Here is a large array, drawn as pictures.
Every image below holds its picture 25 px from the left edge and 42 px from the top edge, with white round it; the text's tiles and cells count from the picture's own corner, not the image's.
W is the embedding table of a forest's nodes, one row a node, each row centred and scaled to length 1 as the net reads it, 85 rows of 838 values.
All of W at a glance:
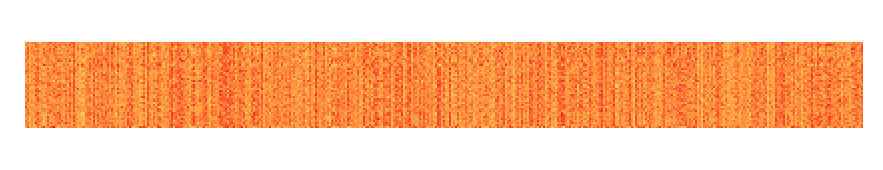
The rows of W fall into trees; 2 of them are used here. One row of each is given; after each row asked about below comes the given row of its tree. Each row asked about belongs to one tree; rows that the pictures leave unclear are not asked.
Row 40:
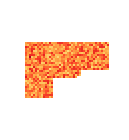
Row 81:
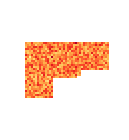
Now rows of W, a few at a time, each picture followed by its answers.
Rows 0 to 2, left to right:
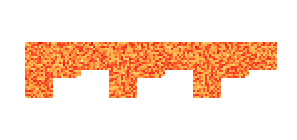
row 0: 40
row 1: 81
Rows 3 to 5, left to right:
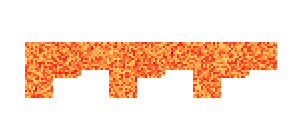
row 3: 81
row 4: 81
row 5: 40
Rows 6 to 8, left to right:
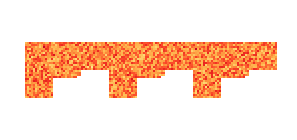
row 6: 40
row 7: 40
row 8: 81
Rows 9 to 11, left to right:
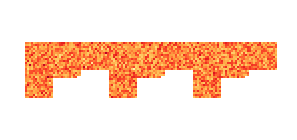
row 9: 40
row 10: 40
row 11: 40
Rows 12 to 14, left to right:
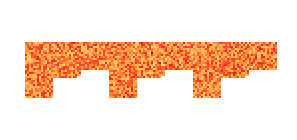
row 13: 40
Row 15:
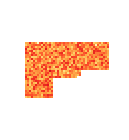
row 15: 40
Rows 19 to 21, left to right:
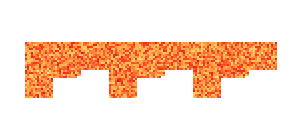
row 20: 40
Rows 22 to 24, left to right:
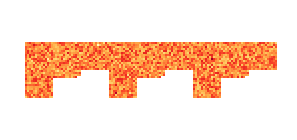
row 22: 40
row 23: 40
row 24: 40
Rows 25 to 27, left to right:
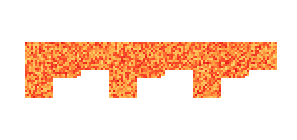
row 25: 81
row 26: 81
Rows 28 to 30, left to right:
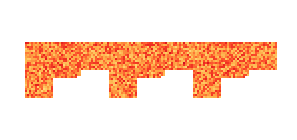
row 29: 40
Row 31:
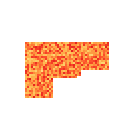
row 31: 81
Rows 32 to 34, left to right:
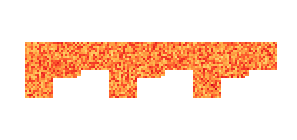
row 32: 81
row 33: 81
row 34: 40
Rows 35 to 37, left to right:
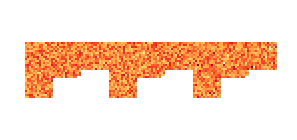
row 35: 81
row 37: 40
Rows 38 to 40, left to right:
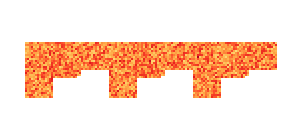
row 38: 81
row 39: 81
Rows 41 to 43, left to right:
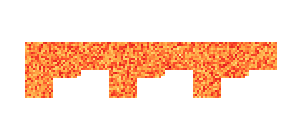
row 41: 81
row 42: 81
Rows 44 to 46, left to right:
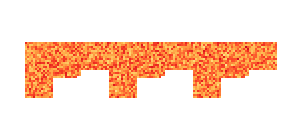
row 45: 81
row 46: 81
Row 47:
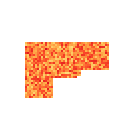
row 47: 40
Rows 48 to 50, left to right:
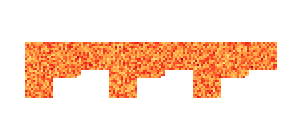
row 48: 81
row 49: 81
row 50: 40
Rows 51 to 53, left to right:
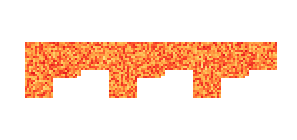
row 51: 81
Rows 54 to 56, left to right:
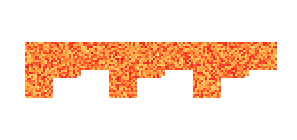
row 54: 81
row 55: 40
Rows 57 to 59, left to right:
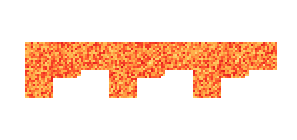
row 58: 81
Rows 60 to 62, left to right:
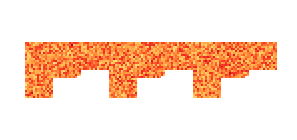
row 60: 81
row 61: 40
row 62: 81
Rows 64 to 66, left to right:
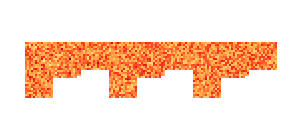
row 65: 81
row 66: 81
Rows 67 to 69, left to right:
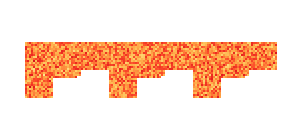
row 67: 40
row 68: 40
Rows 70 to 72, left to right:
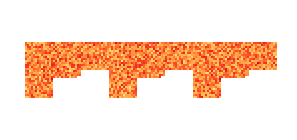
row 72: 81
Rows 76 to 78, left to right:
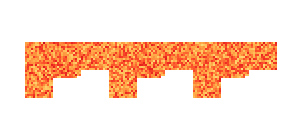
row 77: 81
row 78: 81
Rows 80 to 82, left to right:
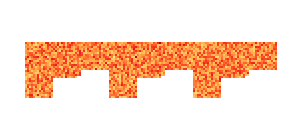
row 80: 81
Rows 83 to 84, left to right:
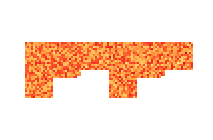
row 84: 40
